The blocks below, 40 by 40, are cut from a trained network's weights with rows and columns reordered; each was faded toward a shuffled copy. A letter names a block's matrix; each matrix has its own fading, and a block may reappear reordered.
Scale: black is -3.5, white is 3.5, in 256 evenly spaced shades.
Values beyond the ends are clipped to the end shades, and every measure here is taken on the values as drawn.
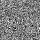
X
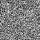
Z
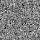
X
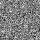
X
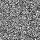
X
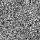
Z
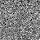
X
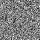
X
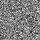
X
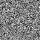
X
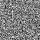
Z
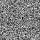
Z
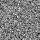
X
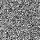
X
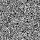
Z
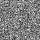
X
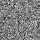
X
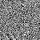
Z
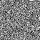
X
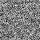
X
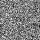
X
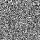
X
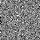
Z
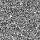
X
